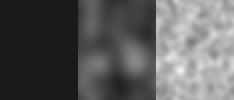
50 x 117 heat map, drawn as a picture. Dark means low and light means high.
The table splits into one row of 3 panels. Panel 1,1: very low, flat. Panel 1,2: low, smooth. Panel 1,3: high, blotchy.
